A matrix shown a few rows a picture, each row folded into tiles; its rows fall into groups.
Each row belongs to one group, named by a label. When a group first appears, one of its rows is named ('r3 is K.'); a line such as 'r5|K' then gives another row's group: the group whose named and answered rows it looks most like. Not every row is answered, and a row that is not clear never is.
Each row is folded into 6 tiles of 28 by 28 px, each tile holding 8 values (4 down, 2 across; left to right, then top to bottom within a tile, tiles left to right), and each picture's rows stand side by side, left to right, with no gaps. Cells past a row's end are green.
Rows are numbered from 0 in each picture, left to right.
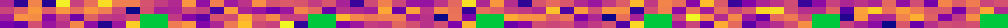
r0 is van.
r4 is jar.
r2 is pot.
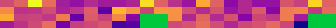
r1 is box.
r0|box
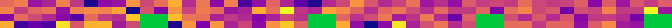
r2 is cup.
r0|cup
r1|jar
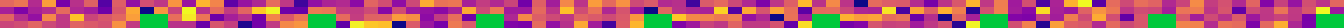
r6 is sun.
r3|van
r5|pot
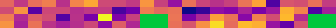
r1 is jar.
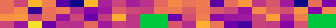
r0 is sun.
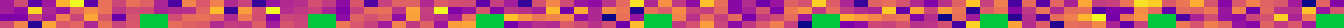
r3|pot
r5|pot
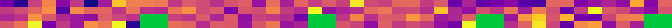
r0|box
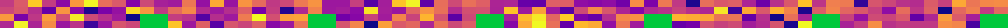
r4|pot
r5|box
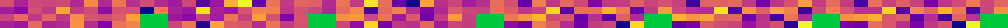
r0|van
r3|pot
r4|pot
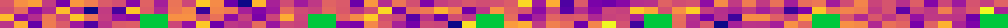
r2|pot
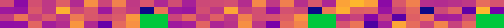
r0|van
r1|van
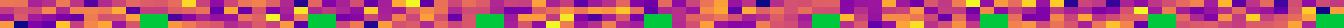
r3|jar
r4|box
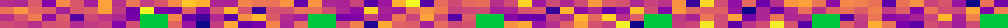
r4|box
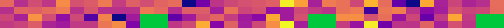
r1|box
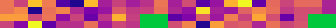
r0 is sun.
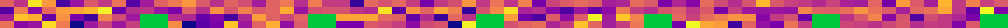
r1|cup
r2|pot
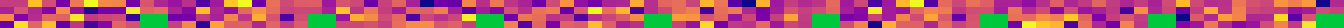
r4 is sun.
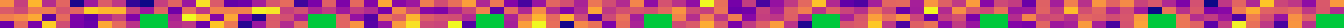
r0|jar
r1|jar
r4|box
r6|van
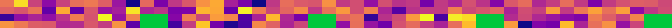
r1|box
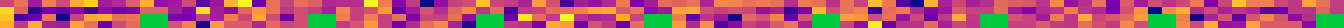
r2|box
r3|jar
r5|sun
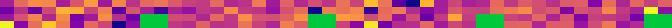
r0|jar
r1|van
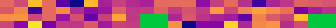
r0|sun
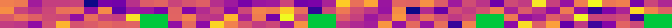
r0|cup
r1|jar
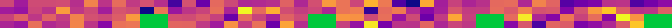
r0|van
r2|sun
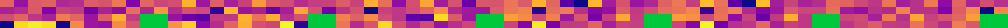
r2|jar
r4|sun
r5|van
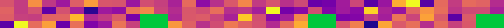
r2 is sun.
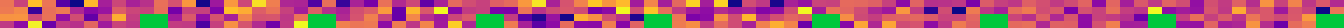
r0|sun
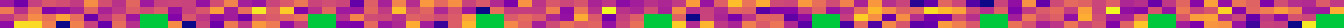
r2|van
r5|jar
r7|pot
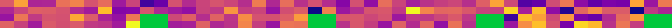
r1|van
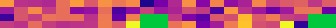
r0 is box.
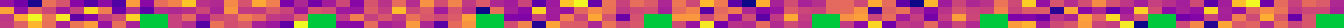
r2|van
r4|sun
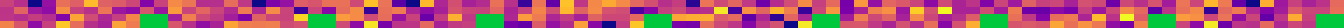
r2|sun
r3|van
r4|pot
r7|sun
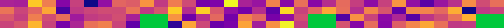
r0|box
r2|cup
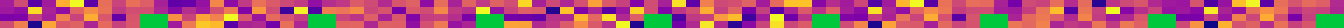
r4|box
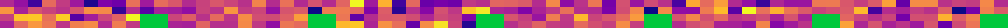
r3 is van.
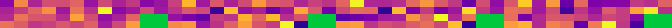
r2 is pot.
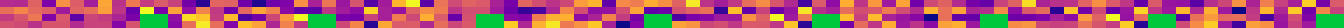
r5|jar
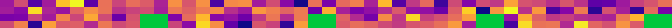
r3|cup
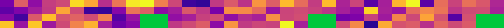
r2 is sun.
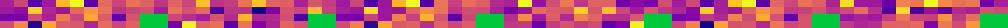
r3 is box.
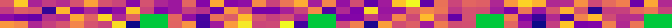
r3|cup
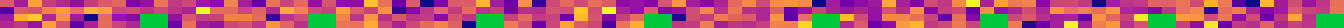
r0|jar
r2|box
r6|cup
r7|sun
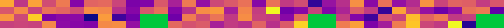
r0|jar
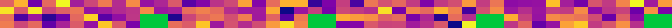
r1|box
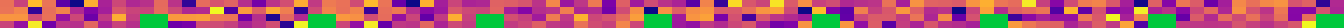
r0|sun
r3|van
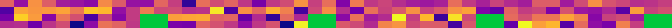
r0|jar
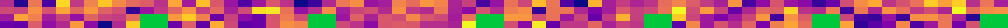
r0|van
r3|sun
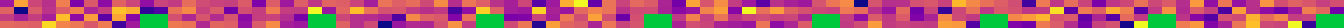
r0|jar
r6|pot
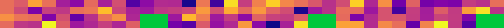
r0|jar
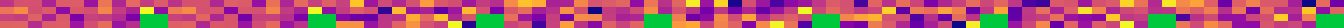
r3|cup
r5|pot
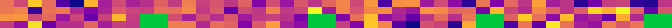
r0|sun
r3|jar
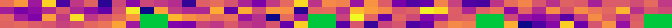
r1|pot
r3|cup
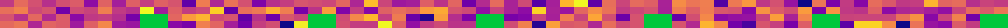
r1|pot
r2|jar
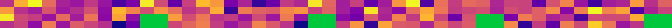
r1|box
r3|cup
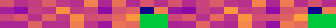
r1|van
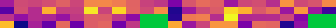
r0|cup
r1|jar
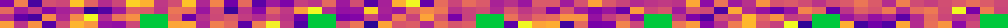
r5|cup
